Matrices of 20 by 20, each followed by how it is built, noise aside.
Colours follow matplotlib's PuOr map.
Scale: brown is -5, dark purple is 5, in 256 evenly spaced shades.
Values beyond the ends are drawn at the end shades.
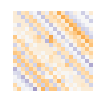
Toeplitz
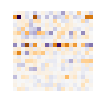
uneven rows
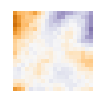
smooth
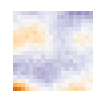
smooth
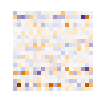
uneven rows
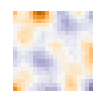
smooth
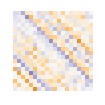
Toeplitz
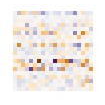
uneven rows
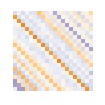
Toeplitz
